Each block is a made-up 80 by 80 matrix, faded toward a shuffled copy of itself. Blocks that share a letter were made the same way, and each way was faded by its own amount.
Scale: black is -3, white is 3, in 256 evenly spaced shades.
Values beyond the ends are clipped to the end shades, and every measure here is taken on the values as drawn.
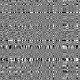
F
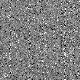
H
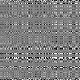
F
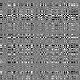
F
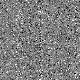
H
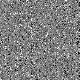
H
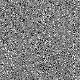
H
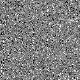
H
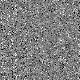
H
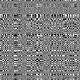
F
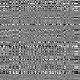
F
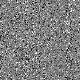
H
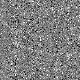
H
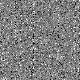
H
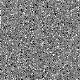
H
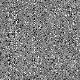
H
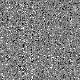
H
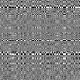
F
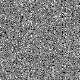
H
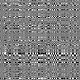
F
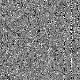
H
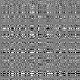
F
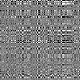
F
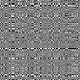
F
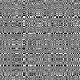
F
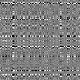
F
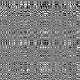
F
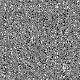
H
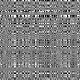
F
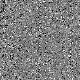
H
